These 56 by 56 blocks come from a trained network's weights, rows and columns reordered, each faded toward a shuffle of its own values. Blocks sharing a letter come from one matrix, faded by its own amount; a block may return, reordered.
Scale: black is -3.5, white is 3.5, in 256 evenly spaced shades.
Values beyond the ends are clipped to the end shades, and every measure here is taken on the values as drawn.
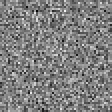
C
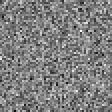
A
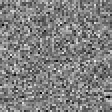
C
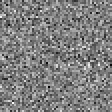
A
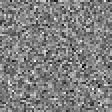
C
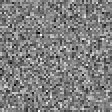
A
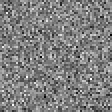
C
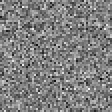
C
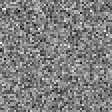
A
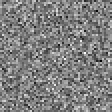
C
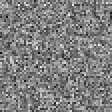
C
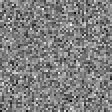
A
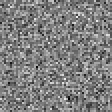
A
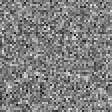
C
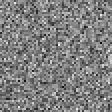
A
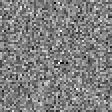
A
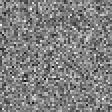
A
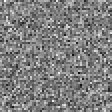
A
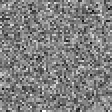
A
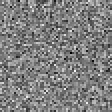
C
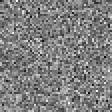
A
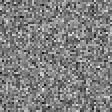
C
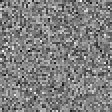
A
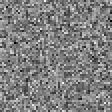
A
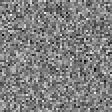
A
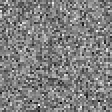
A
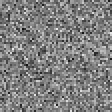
A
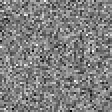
C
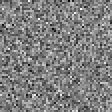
C
